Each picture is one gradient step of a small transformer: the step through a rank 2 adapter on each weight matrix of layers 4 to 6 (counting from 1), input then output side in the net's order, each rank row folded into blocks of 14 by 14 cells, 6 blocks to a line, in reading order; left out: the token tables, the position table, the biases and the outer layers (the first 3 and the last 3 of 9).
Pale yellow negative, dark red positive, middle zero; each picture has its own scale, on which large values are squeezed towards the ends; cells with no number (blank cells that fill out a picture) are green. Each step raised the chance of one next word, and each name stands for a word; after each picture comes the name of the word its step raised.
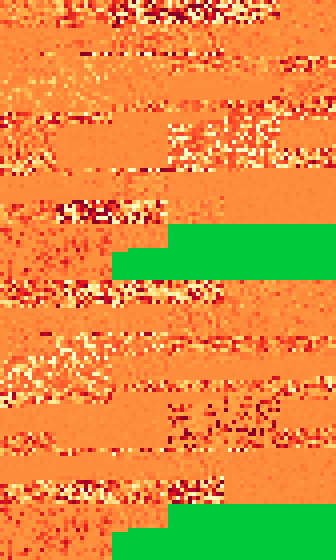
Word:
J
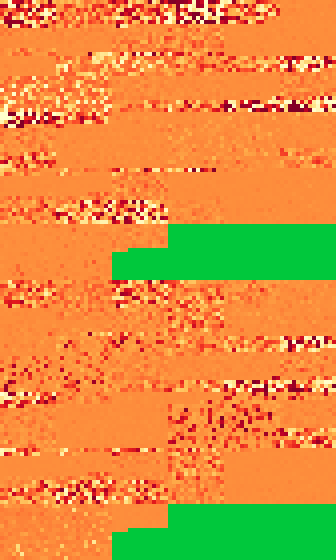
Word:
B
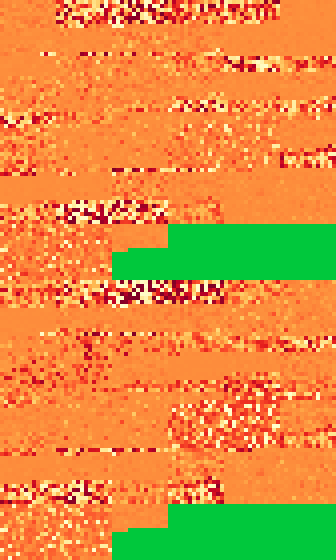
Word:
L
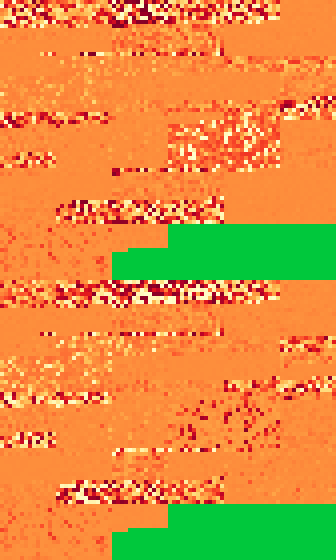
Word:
J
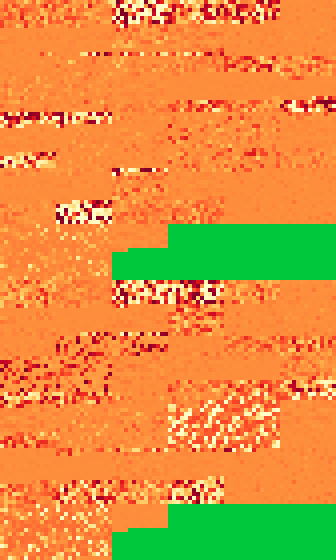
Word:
L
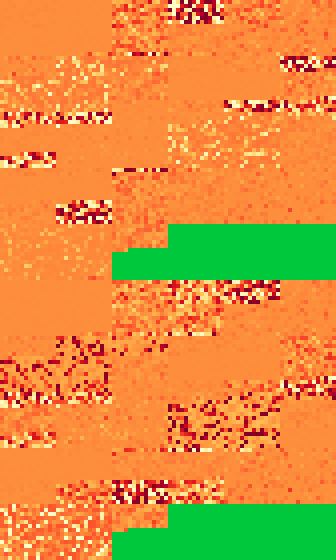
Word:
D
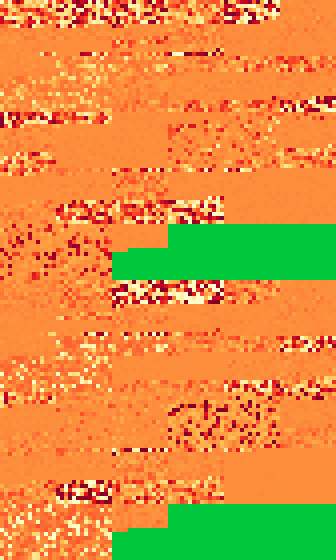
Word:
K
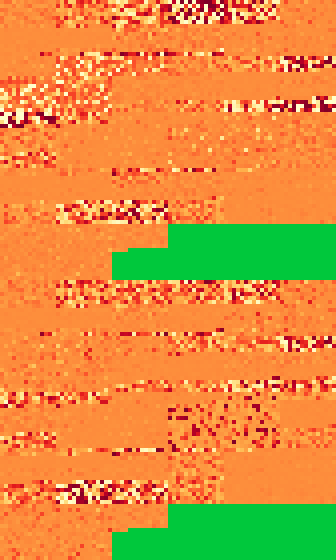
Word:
B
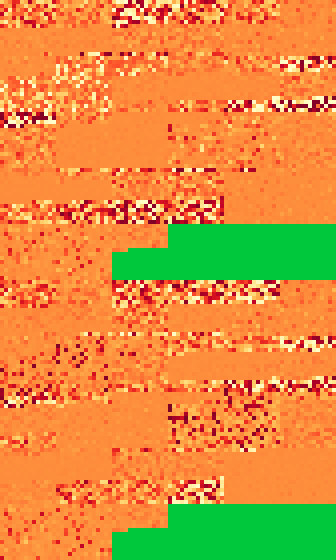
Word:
B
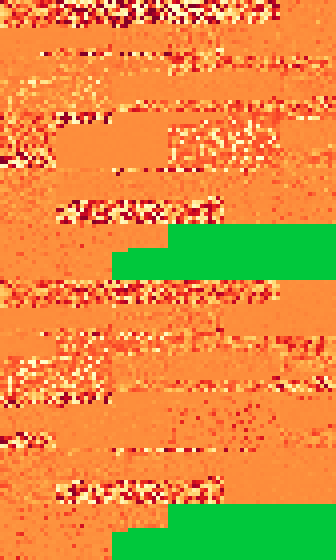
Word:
J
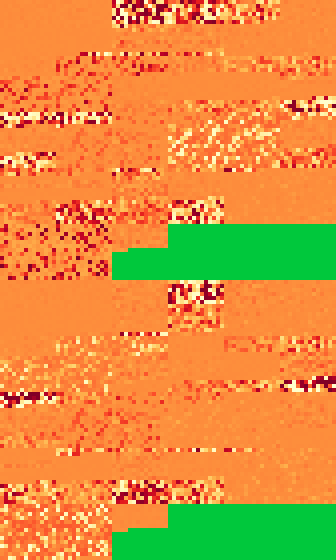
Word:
J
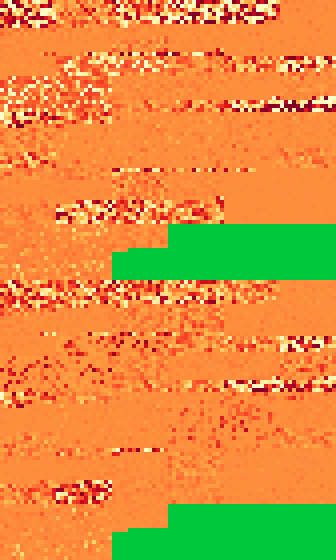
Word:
B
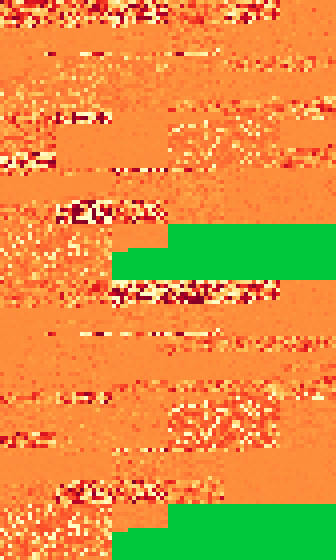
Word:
L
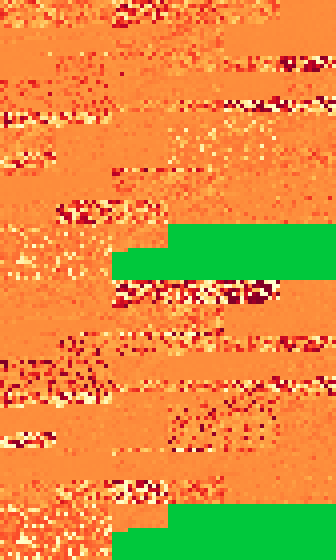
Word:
D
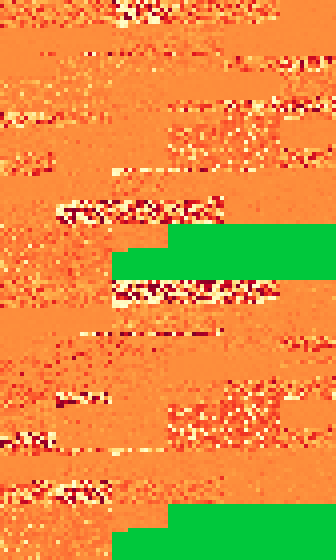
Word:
L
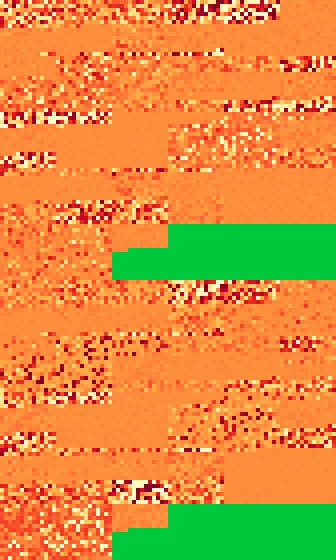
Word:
D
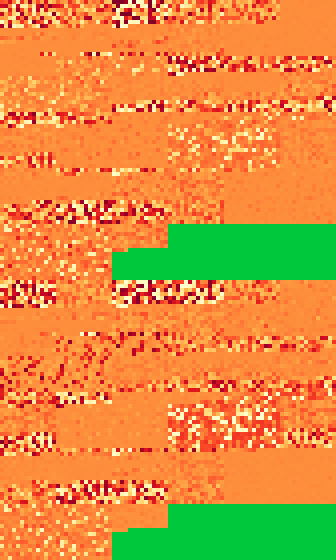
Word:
L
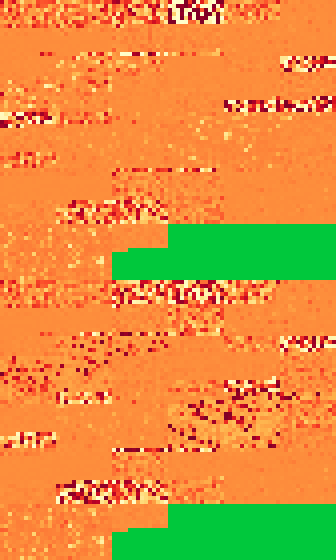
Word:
B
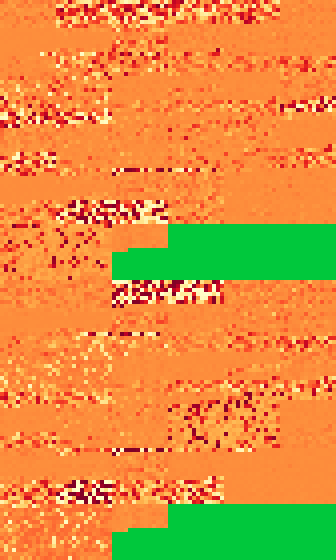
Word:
K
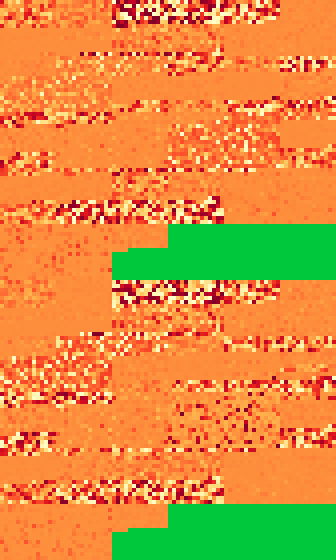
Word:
J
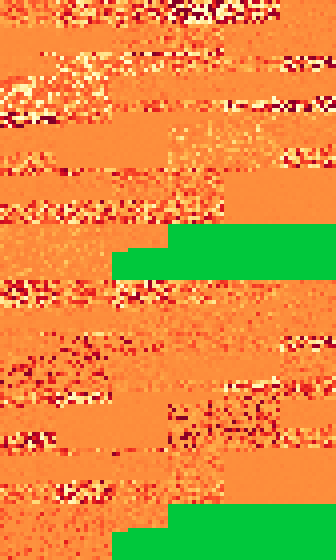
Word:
B
